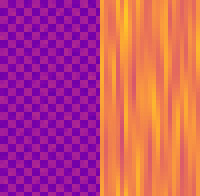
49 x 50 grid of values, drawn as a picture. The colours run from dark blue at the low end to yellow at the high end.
The table splits into one row of 2 panels. Panel 1,1: low, checkered. Panel 1,2: high, streaked downward.
